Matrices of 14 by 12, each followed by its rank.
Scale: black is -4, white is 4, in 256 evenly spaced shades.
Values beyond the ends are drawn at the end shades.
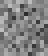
full rank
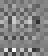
two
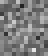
full rank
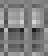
one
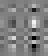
one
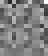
two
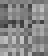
two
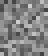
full rank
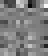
two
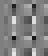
one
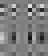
one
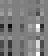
one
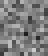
full rank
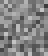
full rank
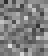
full rank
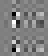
one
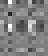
two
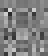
two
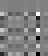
one
